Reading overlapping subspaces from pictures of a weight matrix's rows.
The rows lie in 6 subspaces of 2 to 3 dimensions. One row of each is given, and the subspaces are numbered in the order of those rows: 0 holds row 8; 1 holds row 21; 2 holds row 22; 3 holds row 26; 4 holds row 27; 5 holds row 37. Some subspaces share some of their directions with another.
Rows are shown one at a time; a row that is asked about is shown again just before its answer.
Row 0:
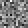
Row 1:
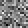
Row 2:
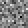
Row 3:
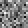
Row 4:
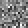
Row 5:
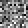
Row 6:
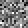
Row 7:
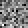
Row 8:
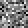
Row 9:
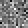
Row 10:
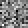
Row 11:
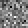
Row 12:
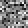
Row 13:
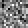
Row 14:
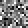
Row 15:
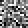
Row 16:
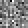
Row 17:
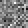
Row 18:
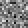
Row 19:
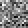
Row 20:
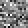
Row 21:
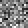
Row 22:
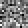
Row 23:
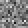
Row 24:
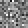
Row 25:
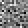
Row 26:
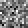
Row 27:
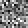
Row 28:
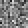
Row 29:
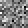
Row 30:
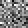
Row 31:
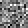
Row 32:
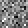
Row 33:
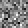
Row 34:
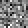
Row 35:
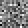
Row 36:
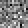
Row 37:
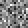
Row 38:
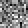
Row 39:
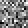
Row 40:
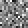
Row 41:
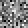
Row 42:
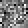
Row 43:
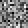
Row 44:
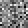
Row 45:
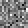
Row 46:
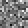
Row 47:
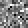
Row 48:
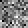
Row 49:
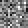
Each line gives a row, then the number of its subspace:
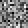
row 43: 4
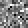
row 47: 5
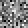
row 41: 4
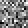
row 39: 3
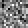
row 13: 5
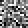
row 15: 2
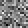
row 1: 2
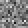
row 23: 5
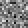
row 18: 5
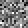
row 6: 3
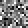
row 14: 2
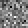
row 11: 5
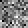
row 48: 3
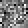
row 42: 1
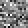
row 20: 4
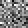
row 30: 4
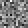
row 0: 4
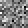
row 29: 3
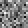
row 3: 1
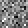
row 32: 3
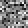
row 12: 0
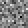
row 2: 5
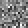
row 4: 1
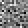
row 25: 2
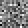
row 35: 2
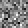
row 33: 1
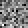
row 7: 3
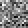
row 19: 5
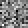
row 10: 3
